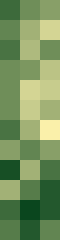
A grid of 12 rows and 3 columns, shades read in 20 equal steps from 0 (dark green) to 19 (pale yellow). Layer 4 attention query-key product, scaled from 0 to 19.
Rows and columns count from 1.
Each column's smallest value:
1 0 2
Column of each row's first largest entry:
3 3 2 3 2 2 3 1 2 1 1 3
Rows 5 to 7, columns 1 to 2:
8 16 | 8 15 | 5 12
